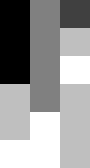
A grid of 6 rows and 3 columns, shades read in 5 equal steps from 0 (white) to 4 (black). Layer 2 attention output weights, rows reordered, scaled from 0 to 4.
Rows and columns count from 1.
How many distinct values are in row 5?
2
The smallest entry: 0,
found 4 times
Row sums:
9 7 6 4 2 1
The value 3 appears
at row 1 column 3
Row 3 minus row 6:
4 2 -1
